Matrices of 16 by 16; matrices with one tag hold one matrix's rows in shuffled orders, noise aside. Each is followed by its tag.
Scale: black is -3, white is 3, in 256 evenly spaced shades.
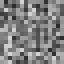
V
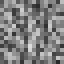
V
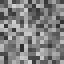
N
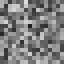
N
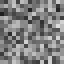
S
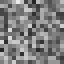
N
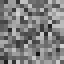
S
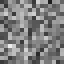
N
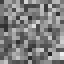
S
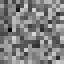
S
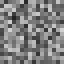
V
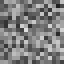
S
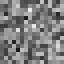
S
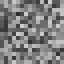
S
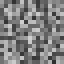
V
